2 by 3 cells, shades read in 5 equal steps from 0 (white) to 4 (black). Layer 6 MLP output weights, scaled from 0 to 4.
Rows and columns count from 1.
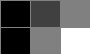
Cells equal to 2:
2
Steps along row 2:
down down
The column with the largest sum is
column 1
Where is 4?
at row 1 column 1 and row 2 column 1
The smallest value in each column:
4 2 0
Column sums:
8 5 2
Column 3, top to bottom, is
2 0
